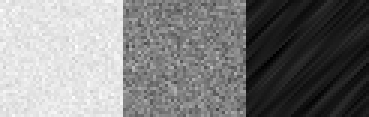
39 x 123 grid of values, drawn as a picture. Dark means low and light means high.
It is made of 1 by 3 panels. Panel 1,1: very high, fine-grained, faint in contrast. Panel 1,2: middling, fine-grained. Panel 1,3: very low, slanting up to the right, faint in contrast.
